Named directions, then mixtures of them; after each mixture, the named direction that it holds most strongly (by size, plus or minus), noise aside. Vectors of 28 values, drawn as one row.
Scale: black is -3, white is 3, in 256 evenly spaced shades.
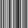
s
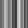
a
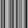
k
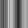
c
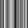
a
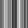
a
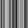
a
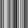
a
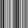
s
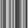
k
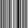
s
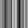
a
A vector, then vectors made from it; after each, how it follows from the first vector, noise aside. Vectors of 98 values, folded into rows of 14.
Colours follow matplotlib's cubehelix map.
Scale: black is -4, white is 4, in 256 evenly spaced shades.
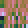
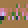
partly zeroed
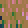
partly zeroed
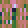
wrapped around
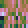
copied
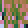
sign-scrambled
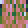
wrapped around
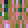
wrapped around
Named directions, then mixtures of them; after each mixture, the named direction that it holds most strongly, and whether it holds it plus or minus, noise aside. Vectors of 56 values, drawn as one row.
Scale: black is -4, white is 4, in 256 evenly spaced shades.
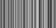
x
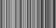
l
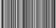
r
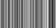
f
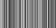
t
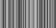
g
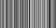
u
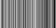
r, plus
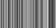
f, plus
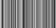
r, plus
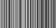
l, plus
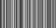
r, minus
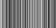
t, plus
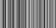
g, plus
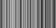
l, plus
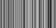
x, plus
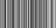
u, minus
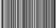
r, plus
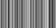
f, plus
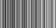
l, minus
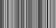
t, minus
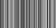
t, minus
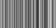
x, minus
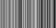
l, plus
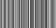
u, minus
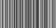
x, minus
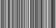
f, plus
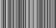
g, plus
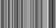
f, plus
